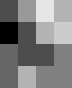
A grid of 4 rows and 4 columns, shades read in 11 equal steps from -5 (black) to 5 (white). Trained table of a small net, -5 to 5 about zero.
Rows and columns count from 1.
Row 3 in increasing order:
-2 -2 -1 0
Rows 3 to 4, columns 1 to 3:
-1 -2 -2 | -1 2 0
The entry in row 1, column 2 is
1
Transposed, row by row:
-2 -5 -1 -1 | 1 -2 -2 2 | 4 2 -2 0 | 2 3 0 0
